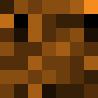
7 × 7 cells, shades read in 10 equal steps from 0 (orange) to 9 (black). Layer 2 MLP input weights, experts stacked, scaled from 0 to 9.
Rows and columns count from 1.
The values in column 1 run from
2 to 7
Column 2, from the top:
4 9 8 6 6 4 7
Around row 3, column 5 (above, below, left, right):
7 3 6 4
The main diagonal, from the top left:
7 9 3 4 5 6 6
